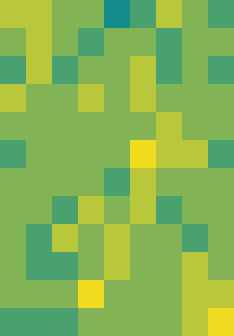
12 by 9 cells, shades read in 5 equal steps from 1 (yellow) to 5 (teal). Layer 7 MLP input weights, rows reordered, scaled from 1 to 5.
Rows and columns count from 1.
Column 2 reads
2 2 2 3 3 3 3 3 4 4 3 4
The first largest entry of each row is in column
5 4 1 2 1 1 5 3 2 2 1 1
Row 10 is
3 4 4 3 2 3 3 2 3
